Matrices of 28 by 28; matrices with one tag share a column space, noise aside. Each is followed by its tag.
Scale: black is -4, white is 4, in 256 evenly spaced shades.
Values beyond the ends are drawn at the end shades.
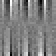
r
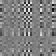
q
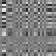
q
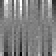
r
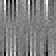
r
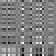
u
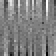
r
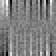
r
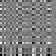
u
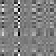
q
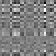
q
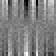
r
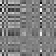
q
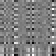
u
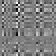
q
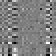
u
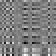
u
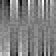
r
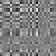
q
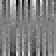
r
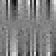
r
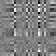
q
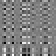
u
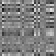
q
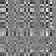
q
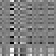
u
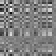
q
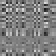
q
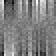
r
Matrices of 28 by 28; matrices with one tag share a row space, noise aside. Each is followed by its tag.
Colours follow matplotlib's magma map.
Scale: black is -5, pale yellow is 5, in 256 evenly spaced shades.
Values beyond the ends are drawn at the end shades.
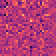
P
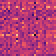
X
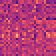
X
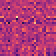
X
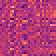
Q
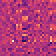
Q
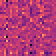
P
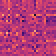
X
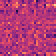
X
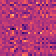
Q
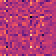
P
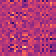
Q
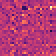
Q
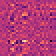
Q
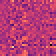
Q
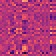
Q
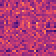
X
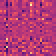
P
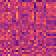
X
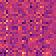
P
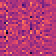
P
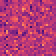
P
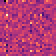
P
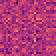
X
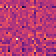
X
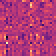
P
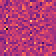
P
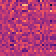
Q
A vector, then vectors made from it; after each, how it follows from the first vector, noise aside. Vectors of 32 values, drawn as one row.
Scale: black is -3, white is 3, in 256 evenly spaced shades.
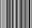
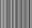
shrunk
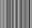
shrunk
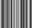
wrapped around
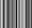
wrapped around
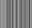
shrunk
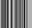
wrapped around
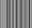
shrunk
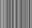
shrunk
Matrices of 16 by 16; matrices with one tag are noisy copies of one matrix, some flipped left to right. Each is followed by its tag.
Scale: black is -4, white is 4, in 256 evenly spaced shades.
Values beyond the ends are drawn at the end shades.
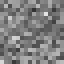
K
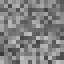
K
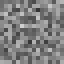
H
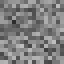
K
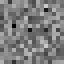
H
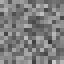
H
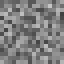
H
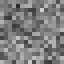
K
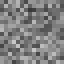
K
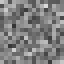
H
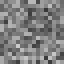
K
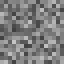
K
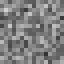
H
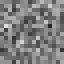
H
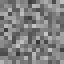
H
